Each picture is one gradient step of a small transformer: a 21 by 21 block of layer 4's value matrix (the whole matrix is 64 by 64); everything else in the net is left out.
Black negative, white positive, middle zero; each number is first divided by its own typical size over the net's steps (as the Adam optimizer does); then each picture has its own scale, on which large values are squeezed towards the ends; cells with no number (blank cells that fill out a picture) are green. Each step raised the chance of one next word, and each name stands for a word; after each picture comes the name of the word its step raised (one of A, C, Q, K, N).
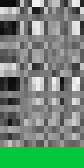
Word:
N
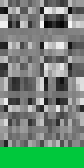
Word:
N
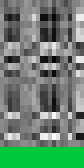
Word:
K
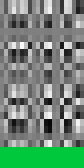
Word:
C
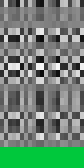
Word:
K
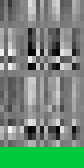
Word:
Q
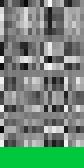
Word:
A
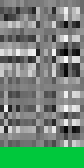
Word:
Q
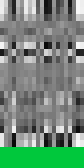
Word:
A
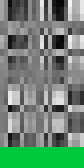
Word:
A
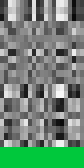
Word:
C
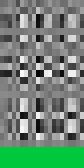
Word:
K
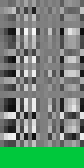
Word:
K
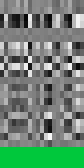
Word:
K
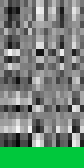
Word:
A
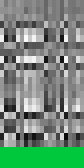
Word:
K
